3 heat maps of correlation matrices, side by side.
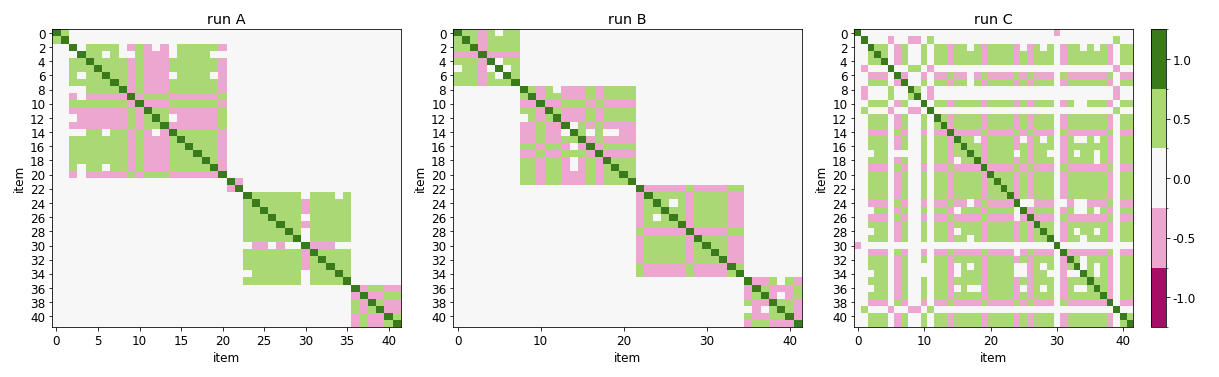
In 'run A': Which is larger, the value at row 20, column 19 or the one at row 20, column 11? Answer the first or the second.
the second
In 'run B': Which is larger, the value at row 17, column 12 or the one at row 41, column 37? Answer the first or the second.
the second
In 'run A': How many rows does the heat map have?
42
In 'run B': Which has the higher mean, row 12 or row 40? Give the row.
12
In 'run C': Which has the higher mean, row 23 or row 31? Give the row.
23
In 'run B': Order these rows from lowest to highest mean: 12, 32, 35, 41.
41, 35, 12, 32
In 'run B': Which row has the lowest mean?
3
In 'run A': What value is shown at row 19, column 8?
0.5
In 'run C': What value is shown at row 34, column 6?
-0.5
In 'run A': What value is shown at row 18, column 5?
0.5
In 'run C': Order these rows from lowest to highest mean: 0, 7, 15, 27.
0, 15, 7, 27
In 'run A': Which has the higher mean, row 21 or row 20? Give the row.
21
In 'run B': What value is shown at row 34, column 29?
-0.5
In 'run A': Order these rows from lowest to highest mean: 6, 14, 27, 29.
6, 14, 27, 29
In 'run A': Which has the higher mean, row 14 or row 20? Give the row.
14
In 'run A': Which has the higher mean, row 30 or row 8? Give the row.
8
